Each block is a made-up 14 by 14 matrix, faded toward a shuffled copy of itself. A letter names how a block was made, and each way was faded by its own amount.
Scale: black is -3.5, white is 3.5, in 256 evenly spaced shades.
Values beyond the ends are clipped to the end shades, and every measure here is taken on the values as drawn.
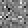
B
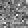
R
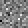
B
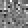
B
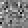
B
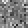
R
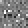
B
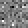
B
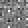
B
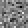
B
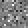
B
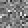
R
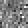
R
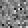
R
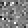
B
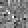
R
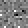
B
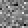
B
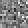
R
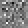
B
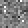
B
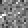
R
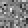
R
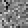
R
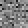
B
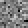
B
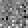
B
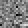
R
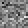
R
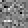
B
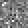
R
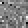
B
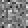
B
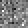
R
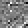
B
